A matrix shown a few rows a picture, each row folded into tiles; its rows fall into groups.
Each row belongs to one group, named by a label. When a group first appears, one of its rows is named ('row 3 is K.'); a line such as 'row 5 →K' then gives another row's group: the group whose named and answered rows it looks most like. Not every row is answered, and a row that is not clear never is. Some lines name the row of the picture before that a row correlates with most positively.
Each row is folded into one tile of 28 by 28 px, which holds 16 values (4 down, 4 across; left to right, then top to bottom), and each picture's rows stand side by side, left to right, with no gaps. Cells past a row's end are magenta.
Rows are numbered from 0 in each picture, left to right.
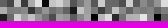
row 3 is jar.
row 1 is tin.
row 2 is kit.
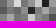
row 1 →tin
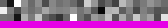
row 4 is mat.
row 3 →kit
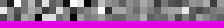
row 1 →jar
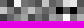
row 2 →kit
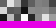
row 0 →mat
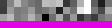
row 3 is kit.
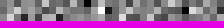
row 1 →jar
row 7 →mat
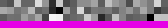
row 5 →jar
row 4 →tin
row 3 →tin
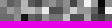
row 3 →kit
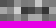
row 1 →kit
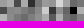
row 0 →tin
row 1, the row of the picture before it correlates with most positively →0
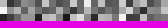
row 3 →jar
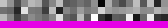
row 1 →kit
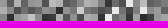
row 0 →jar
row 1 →tin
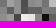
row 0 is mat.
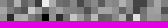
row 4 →mat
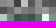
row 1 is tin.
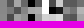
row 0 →jar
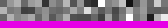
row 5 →jar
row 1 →tin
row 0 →mat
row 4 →tin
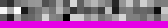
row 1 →tin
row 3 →kit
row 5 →kit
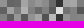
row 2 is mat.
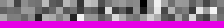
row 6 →mat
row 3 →kit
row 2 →mat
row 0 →tin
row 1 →jar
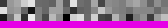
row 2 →jar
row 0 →mat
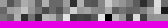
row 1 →jar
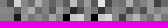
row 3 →jar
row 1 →mat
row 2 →jar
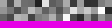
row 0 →jar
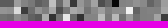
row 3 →tin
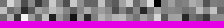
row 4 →kit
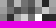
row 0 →jar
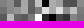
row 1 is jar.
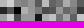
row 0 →kit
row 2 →mat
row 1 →jar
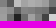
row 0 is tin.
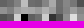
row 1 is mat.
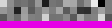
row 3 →tin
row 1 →tin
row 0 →kit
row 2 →mat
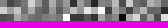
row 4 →jar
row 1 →kit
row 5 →mat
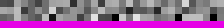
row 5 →kit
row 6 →jar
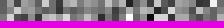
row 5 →jar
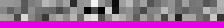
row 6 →jar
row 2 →tin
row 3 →kit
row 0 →mat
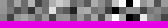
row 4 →tin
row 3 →mat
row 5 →tin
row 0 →jar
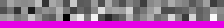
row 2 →jar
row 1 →tin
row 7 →tin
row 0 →kit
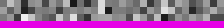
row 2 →tin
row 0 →mat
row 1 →tin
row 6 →mat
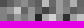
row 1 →jar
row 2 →jar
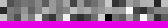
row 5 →tin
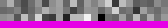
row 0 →mat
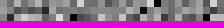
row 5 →tin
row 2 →tin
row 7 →jar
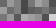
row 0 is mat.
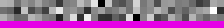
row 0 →kit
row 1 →kit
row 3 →tin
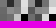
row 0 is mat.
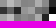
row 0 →kit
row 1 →mat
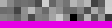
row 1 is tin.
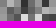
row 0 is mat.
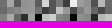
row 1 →jar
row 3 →jar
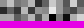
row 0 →kit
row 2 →jar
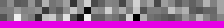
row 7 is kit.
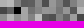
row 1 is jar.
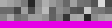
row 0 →kit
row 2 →jar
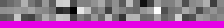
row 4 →jar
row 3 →mat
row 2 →kit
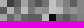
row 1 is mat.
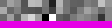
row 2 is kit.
